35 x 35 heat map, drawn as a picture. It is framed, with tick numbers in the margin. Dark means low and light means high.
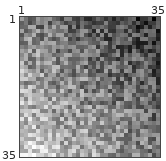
The values follow a bell shape. The texture is fine-grained noise. The ninth with the highest average is the bottom left. No regular stripes run through it. No single row or column stands out from its neighbours. The top right is the ninth with the lowest average. There is an overall slope up to the bottom left.
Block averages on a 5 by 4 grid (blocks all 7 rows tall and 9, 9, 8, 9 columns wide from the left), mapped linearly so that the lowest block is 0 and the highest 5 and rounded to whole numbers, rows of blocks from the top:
2110 | 3211 | 4321 | 4332 | 5432
